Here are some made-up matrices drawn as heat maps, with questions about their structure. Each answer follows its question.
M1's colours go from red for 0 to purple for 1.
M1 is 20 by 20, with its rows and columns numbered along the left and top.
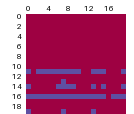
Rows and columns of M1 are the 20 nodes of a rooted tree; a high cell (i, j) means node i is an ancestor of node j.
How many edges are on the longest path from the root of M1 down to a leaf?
5
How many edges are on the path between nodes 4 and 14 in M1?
2
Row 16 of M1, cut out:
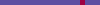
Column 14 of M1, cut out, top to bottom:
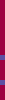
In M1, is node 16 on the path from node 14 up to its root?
yes
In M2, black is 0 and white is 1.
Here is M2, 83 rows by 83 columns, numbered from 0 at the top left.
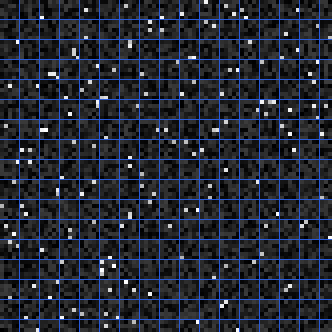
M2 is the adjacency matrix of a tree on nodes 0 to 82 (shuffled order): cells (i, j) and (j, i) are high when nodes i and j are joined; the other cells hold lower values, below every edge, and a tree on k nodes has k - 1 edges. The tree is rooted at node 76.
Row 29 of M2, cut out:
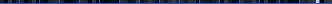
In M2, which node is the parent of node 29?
79
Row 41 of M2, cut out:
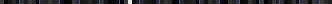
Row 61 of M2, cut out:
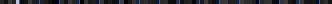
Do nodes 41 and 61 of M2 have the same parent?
no
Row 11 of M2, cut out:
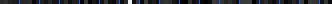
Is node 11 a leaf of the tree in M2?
yes
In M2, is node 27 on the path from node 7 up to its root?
yes
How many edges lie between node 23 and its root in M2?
2
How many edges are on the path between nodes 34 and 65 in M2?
4
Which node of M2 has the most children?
32
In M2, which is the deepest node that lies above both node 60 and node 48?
2
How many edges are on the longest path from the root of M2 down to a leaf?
48
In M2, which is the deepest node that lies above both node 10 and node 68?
25
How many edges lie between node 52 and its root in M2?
10
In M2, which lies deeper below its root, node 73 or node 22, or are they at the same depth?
node 73
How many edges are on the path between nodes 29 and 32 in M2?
4
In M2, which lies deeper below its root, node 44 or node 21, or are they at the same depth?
node 44
